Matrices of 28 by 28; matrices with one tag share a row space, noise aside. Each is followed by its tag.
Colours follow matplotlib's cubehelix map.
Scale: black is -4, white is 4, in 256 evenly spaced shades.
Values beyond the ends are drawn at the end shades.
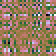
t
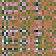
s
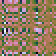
s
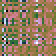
s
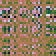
t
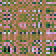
t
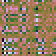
s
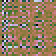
s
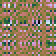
t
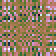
t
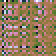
s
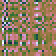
s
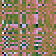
s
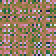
t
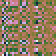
s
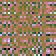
t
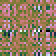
t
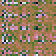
s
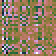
s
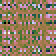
t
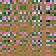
t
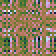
t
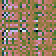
s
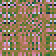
t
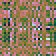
t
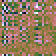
s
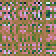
t
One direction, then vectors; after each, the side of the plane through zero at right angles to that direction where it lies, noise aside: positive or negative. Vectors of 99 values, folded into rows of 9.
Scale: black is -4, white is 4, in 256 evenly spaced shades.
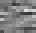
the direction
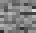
positive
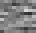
positive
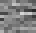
negative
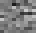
positive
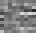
negative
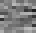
negative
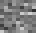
negative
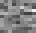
positive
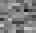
negative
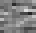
positive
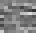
negative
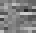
negative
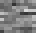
positive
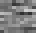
positive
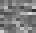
negative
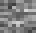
positive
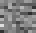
positive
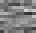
positive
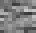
positive
